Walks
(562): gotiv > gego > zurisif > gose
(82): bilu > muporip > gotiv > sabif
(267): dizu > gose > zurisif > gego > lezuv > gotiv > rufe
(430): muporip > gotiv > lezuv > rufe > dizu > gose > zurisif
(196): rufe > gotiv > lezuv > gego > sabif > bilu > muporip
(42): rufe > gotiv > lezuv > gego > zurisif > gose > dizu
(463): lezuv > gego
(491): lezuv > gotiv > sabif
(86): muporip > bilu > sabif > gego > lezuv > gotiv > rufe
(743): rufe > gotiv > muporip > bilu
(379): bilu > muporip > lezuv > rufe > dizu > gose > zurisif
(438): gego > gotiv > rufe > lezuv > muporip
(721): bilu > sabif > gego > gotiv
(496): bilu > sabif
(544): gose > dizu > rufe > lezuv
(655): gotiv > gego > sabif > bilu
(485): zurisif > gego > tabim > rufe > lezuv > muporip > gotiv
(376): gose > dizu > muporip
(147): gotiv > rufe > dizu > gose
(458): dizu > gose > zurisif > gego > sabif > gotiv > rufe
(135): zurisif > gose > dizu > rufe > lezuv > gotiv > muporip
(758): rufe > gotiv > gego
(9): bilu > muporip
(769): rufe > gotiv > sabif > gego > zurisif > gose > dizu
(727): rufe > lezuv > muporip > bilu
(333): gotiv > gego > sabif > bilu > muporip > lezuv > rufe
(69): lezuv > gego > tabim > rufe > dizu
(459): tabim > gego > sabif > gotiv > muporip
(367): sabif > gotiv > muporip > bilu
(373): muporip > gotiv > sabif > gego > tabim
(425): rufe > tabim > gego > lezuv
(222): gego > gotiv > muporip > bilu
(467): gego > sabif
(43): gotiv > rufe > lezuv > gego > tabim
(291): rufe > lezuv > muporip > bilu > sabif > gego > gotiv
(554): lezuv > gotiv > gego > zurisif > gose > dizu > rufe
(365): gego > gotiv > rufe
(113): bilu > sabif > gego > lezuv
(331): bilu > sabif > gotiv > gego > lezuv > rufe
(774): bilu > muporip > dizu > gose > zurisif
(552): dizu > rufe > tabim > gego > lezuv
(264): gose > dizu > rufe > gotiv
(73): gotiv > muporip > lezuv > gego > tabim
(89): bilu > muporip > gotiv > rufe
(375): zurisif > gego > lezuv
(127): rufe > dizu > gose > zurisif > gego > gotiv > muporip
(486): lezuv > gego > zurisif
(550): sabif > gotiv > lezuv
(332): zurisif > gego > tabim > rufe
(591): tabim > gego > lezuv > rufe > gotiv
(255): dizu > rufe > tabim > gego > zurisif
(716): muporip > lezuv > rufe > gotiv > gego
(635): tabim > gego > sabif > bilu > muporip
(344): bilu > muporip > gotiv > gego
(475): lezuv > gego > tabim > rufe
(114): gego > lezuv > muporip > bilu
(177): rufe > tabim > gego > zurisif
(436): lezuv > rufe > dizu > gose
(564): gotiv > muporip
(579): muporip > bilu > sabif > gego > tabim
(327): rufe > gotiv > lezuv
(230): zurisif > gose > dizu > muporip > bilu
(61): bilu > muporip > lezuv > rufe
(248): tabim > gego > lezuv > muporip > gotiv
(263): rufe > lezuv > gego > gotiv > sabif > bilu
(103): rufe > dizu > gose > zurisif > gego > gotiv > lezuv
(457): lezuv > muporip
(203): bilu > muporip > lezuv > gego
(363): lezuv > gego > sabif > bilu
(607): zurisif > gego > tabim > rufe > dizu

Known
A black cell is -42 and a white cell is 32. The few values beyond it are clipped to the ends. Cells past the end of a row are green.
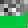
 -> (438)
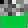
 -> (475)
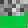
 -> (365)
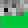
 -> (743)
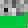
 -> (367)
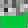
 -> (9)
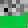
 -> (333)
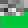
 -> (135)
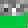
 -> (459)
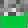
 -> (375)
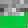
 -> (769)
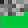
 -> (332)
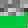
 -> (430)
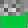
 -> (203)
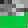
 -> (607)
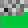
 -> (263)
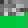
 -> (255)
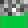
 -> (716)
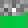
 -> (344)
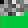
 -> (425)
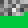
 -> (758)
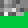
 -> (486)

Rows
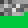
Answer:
(373)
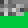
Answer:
(177)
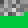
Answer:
(463)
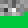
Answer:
(564)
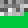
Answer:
(376)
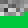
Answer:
(457)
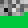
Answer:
(86)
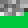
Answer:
(436)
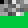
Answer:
(552)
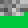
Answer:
(264)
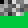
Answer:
(43)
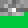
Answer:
(127)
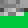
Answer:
(42)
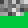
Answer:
(267)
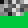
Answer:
(591)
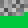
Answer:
(113)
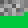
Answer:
(579)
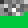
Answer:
(248)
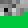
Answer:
(89)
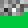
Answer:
(291)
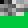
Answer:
(69)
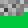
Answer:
(363)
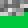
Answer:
(379)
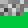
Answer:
(655)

